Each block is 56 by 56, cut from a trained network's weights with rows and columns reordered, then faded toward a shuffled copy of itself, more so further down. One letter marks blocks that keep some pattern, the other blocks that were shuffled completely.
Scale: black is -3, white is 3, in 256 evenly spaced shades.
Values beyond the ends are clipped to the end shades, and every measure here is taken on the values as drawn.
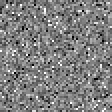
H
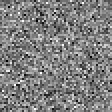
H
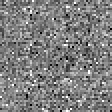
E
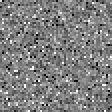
H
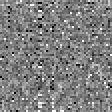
E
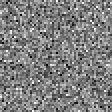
H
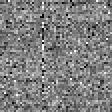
E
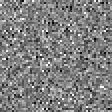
E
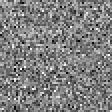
E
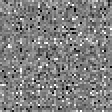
E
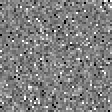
H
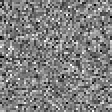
E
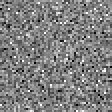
E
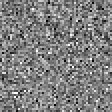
E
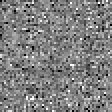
E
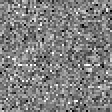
E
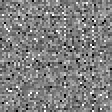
E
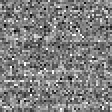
E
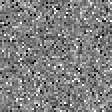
H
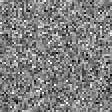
H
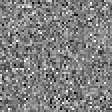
E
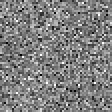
E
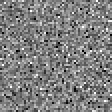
H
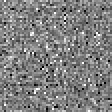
E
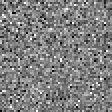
E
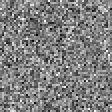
H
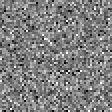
E
